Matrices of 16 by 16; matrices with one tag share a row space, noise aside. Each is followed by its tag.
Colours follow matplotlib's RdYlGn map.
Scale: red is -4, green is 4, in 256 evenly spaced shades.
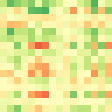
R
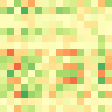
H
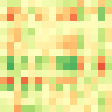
H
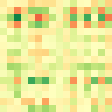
R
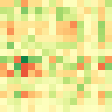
H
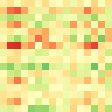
R
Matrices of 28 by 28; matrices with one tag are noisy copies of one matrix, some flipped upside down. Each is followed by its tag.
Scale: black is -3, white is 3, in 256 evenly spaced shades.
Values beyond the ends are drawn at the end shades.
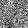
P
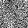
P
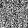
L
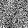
P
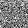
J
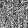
L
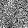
P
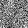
P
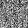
L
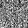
L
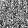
L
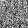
L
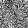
P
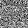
J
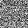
J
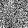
P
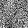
P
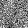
P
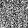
L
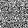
J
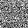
J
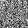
L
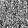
L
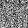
L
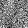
P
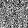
L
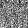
L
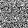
J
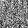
L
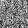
L
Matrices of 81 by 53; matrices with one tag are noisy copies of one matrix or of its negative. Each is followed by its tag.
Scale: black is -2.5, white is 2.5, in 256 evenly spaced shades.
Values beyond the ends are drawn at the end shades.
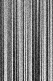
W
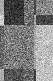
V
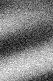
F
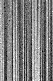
W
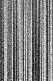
W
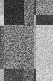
V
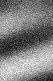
F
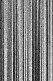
W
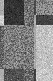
V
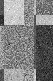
V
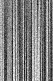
W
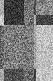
V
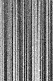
W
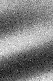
F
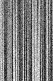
W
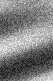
F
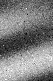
F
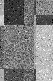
V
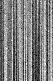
W
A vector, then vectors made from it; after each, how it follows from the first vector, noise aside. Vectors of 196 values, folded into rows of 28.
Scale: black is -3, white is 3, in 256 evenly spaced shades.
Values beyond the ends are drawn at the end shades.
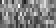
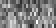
reversed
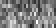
reversed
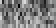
negated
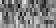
negated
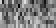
negated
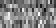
wrapped around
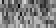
negated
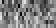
negated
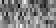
negated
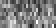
reversed
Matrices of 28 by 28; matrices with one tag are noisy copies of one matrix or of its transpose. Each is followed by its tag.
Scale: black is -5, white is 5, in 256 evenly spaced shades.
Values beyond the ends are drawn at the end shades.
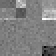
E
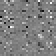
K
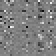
K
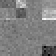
E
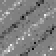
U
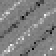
U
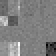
E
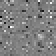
K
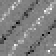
U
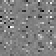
K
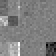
E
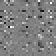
K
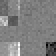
E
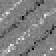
U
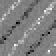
U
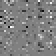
K
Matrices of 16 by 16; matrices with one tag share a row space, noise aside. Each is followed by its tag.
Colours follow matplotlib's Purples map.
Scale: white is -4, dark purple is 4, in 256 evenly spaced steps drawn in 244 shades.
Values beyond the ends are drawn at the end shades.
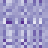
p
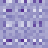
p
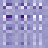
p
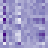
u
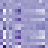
u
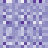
p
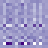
p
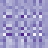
p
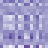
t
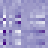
u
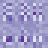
p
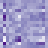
u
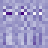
p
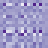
p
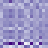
t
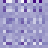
p
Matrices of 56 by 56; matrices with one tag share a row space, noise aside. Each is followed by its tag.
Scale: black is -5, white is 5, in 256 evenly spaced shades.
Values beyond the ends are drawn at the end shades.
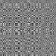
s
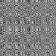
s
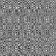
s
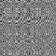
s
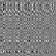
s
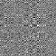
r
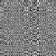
r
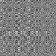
s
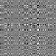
r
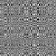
r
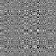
r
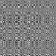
s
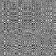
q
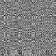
q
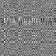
q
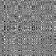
q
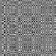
q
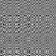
s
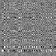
q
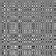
q
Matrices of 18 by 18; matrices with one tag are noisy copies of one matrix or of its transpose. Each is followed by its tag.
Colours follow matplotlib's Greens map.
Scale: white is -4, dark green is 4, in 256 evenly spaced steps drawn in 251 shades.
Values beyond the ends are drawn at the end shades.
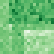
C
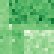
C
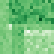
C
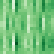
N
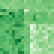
C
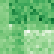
C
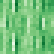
N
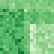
C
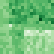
C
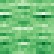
N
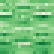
N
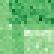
C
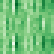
N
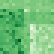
C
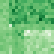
C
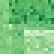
C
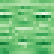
N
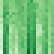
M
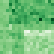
C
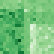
C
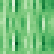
N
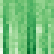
M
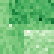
C
